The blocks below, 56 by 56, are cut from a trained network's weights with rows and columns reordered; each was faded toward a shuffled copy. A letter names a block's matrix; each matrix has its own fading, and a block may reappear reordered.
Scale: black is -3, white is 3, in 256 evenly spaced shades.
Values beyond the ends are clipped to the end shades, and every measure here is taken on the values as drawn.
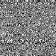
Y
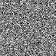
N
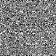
Y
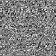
Y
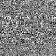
Y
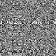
Y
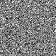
N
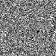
N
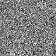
N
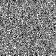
N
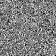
N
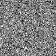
N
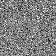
N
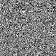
N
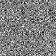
Y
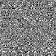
Y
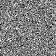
N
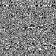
Y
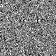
N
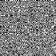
Y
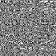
Y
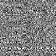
Y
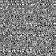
Y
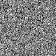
N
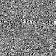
Y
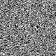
N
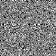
Y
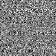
Y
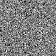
N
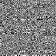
Y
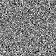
N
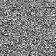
Y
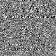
Y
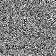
N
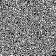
N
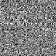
Y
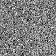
N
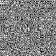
Y
